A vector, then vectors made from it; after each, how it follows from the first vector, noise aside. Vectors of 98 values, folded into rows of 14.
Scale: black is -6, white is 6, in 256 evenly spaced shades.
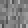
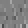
partly zeroed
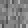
copied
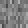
copied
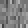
copied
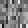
scaled up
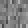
copied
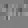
partly zeroed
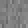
shrunk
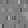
partly zeroed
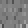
partly zeroed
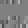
partly zeroed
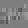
partly zeroed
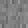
shrunk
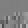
partly zeroed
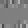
partly zeroed
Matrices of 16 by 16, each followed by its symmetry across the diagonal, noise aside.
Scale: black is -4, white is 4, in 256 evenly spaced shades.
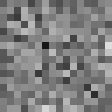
symmetric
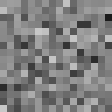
neither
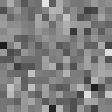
antisymmetric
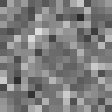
symmetric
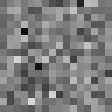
neither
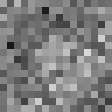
symmetric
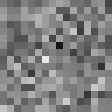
antisymmetric
